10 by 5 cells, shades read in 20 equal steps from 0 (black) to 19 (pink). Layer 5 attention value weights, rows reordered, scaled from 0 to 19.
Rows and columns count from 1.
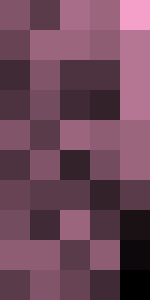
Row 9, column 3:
7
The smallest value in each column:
5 5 4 4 0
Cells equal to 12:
7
